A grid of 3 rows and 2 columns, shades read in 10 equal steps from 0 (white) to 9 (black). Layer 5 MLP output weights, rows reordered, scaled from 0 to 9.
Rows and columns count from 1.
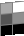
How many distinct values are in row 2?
2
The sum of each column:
18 13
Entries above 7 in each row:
0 0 2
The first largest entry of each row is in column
1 1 1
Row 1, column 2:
0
